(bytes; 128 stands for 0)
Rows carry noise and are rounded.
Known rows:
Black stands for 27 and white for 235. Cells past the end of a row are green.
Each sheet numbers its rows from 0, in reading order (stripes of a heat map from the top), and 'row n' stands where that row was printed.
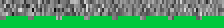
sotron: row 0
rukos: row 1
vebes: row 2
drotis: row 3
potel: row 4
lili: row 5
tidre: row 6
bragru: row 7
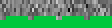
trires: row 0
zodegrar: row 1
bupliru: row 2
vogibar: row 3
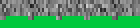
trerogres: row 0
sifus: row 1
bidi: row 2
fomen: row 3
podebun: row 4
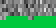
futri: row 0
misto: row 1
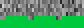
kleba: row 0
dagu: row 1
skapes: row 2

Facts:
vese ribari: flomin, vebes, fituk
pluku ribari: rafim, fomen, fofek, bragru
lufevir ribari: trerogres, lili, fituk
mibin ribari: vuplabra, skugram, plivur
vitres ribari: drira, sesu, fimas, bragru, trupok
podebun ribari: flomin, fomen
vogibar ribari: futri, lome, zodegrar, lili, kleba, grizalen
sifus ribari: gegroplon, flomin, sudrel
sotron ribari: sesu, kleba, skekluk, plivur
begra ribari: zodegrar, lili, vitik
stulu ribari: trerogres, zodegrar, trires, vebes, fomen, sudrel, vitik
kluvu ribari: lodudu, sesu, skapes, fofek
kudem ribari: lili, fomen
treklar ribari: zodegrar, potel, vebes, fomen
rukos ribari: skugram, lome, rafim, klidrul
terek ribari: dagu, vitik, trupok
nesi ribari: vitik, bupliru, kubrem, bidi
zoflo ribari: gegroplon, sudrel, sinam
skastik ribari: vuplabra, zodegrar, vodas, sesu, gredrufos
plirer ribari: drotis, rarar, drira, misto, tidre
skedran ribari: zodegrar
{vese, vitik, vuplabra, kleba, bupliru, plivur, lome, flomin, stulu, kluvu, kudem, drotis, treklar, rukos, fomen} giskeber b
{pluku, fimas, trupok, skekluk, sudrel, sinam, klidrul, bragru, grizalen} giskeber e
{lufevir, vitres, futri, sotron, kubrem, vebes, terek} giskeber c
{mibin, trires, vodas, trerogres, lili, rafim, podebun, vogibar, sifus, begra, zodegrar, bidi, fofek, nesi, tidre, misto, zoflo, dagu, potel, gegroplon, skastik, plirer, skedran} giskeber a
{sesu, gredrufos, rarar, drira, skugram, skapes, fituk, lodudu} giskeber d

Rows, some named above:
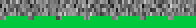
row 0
vese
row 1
podebun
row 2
pluku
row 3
terek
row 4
vese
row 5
nesi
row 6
kleba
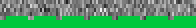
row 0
zodegrar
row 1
vitik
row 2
trupok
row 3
plirer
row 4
vodas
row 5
rafim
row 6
skekluk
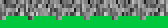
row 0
rarar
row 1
pluku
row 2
drira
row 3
skugram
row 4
sesu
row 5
drira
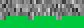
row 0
gegroplon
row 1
grizalen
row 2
flomin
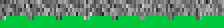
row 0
fituk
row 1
vogibar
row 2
skastik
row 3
kubrem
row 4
mibin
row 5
kleba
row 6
skedran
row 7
fimas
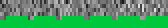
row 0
podebun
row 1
gredrufos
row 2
trupok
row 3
begra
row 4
sinam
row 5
drotis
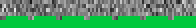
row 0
kluvu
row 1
lufevir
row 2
vodas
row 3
lome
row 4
fofek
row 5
vitres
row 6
sudrel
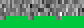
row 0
dagu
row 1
nesi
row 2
klidrul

